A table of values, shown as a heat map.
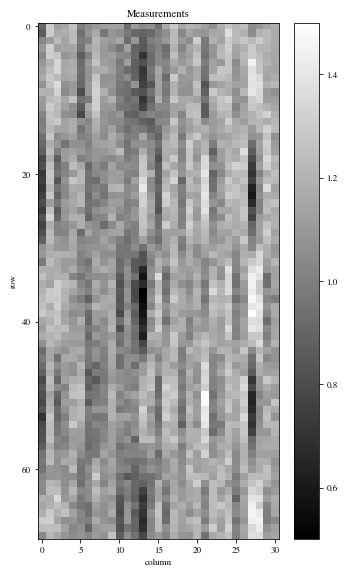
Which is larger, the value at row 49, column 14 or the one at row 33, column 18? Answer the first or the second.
the first
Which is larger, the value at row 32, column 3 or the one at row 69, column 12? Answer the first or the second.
the first
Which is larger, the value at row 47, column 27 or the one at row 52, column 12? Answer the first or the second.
the second
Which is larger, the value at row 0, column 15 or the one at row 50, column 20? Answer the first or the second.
the second
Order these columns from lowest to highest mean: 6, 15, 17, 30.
6, 15, 30, 17
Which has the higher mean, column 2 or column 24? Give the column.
24
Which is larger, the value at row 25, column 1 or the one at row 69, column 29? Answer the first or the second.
the first
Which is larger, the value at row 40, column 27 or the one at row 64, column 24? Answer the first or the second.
the first
